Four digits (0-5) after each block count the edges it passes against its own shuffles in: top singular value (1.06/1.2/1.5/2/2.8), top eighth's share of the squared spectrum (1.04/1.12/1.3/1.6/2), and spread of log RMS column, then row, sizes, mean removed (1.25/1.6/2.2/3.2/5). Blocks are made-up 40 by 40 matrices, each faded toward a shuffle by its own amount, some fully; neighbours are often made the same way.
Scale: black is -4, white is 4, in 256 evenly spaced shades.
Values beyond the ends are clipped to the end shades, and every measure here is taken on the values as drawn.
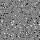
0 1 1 0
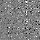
2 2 2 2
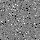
0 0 0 0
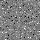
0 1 0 0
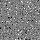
0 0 0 0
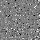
1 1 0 1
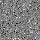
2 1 0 0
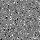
0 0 0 0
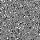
2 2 0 1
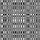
5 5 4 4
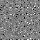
3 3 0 1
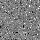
0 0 0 0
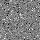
1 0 0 0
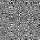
4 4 2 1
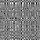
4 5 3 3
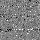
2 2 0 2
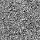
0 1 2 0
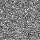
1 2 2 0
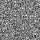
1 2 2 0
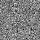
0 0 1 0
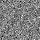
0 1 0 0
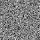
0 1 1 0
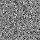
1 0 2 0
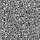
1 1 2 0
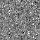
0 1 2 0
